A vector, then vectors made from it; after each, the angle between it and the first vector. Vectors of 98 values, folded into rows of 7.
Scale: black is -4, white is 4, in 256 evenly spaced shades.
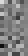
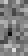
orthogonal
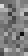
orthogonal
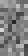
partly aligned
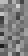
nearly parallel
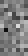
orthogonal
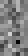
partly aligned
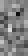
orthogonal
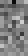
partly opposed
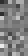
nearly opposite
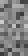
partly aligned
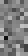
orthogonal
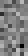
partly opposed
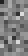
partly opposed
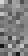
nearly parallel
